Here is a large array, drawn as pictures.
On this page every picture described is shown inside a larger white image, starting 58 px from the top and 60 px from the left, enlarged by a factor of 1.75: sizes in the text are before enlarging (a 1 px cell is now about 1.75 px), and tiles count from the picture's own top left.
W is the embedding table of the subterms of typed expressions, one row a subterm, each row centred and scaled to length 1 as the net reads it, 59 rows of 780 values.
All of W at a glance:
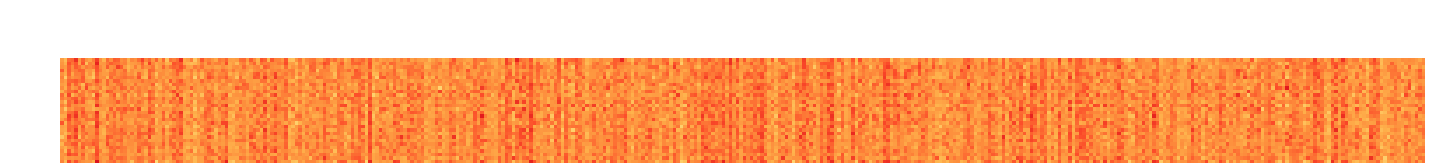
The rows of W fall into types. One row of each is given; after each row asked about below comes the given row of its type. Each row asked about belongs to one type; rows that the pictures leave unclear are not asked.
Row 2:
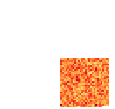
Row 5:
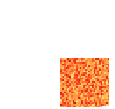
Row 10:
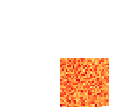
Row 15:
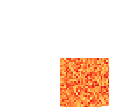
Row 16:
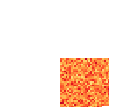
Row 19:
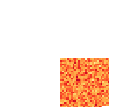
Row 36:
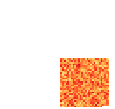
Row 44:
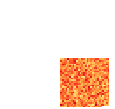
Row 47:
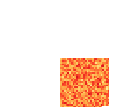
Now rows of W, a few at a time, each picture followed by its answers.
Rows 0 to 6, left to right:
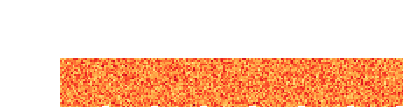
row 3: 5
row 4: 15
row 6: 16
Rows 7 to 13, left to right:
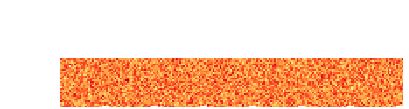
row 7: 5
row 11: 36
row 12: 47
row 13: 5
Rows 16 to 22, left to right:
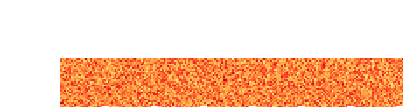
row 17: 47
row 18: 44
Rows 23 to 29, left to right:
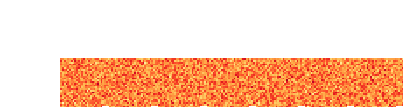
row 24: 10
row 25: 5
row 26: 36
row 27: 36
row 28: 10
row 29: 19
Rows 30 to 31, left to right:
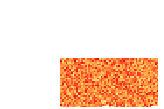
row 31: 44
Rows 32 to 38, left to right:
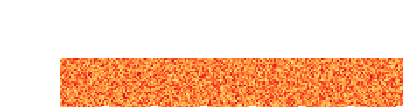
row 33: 47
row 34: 44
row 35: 15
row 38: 47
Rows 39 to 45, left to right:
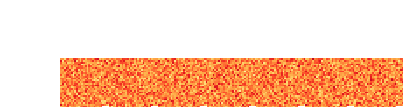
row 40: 44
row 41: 19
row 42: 2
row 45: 19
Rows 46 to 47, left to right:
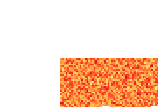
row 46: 15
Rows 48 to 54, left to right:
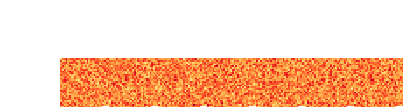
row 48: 44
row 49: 2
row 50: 2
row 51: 10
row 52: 36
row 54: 5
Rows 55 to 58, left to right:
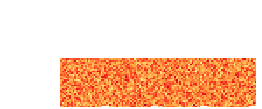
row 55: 44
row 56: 2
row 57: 15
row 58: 36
